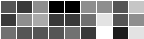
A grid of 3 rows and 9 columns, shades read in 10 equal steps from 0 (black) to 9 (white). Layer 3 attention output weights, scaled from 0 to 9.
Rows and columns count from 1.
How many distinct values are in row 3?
6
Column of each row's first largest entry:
9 7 7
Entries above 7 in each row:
0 1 2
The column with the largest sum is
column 7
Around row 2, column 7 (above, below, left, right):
5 9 4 3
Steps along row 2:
up up down same up up down up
